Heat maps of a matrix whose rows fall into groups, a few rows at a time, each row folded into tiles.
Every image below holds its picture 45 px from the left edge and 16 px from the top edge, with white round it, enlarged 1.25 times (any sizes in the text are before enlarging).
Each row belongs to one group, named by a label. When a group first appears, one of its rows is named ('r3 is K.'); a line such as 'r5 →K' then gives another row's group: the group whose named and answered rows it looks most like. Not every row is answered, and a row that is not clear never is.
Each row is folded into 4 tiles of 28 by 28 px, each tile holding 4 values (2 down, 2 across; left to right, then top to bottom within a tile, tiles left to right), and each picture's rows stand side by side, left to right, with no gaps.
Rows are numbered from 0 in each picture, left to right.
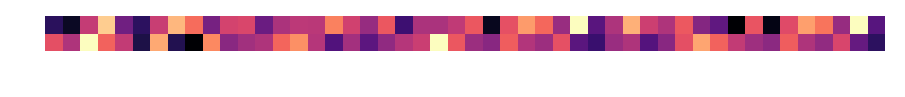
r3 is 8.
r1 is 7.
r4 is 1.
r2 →7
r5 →8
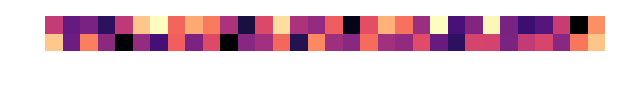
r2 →8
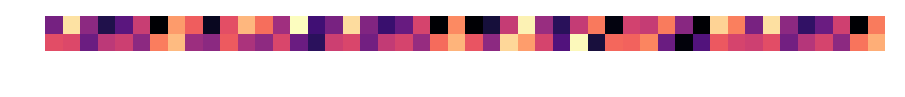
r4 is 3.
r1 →8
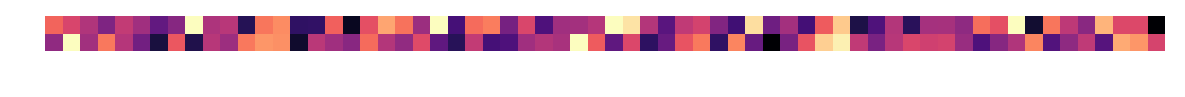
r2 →8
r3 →7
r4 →1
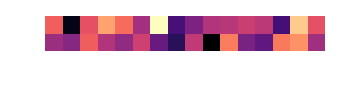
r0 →8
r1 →3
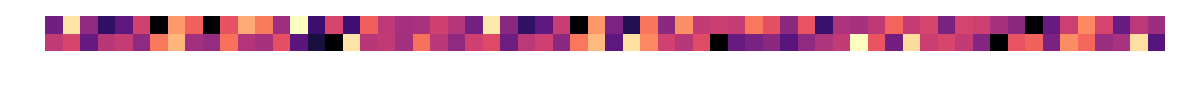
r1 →8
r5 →7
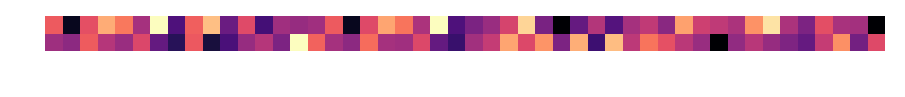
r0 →8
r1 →7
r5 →1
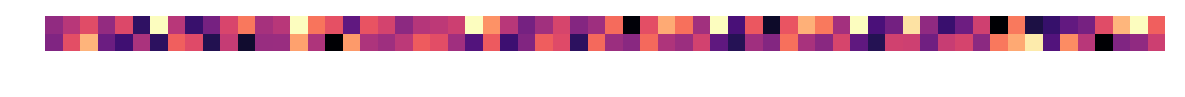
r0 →3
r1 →3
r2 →7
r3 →1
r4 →8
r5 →8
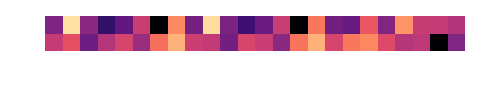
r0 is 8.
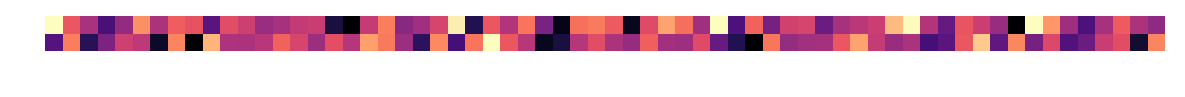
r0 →1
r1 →7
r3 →3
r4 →8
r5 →7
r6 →1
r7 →1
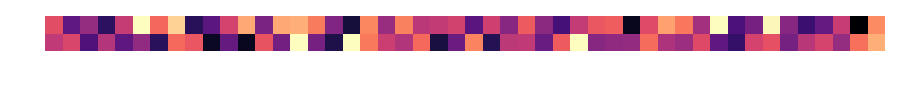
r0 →1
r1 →3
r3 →3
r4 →8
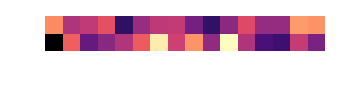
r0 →7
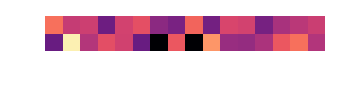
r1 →7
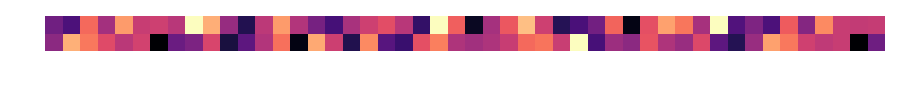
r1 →1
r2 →3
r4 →8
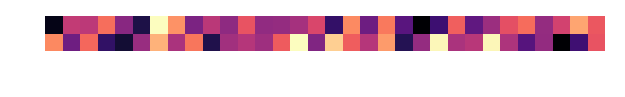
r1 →3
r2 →3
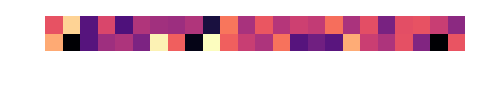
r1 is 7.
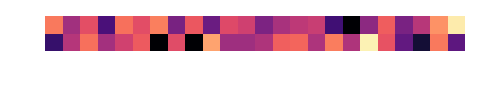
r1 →7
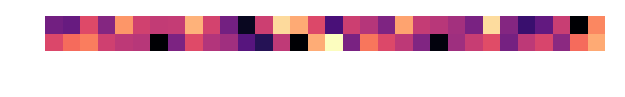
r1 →1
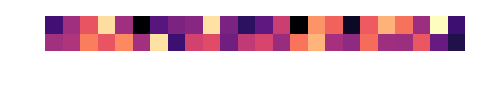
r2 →8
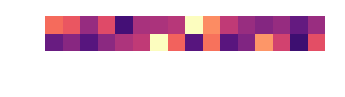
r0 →7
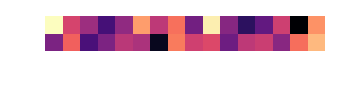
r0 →1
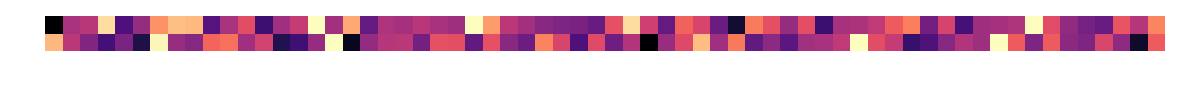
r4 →1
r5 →7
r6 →7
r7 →1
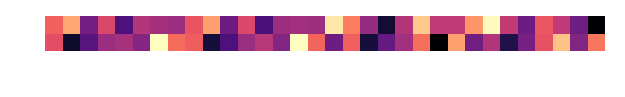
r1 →7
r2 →1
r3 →1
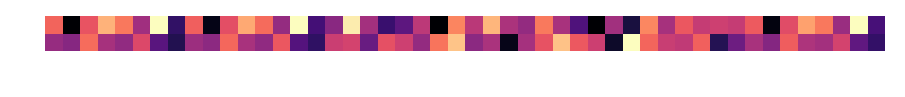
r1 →8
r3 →1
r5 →8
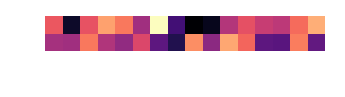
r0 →8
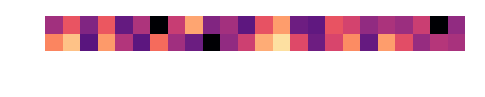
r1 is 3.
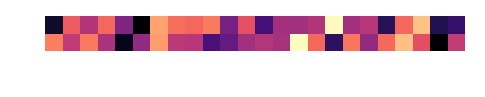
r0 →3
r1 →7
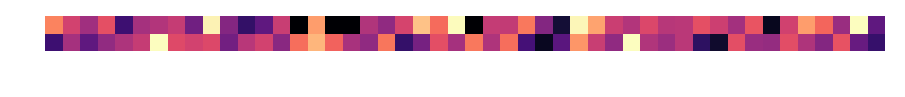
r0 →7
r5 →8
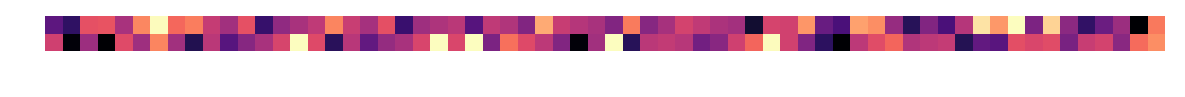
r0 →3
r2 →7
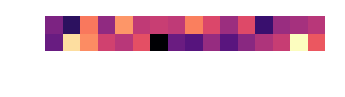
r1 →7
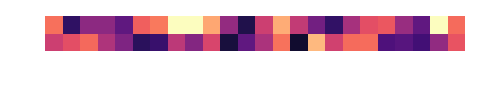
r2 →3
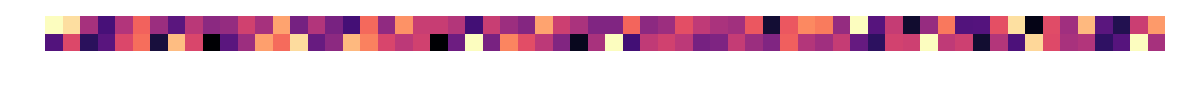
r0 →1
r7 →3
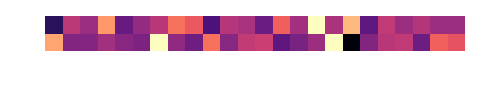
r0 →3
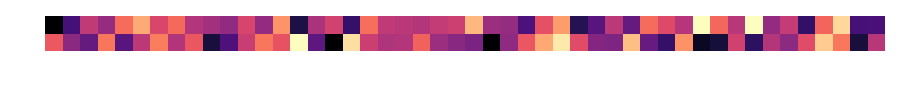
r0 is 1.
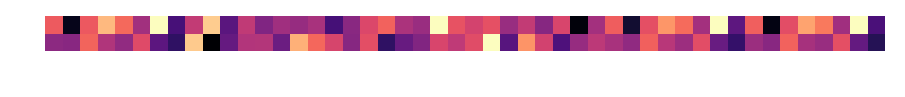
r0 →8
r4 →8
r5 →8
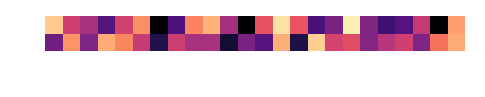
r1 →1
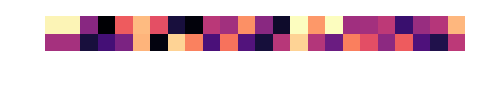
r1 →3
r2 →1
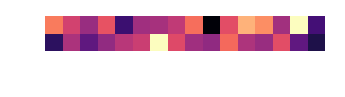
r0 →7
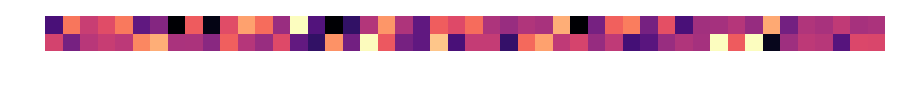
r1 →8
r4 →7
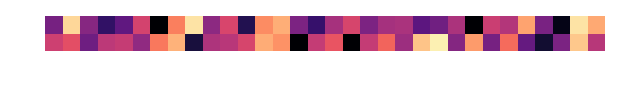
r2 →3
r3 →3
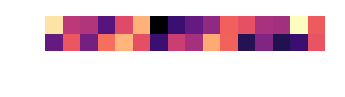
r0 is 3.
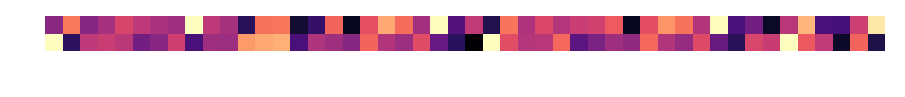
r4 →8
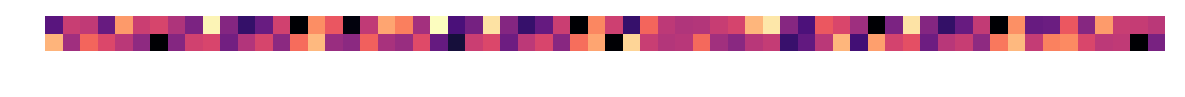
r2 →8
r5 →1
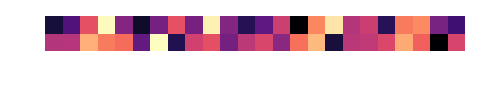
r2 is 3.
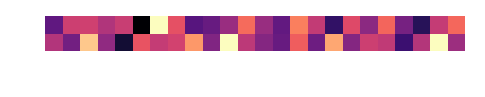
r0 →3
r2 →3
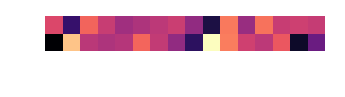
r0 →7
